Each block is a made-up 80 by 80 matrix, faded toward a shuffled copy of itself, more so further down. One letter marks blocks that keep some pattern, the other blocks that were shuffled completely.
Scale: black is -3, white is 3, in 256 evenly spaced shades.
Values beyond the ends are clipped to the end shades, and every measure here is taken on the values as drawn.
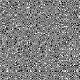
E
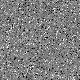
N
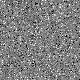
N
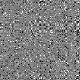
E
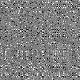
E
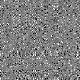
E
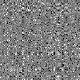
E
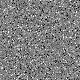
N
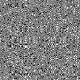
E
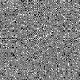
E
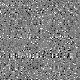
E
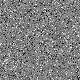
N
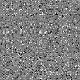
E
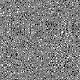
E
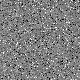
N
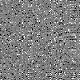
E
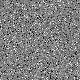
N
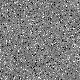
N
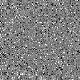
E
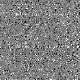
E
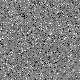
N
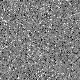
N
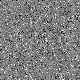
N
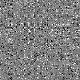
E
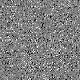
E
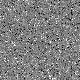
N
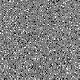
E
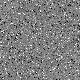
N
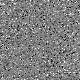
N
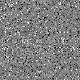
E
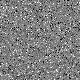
N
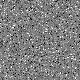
N
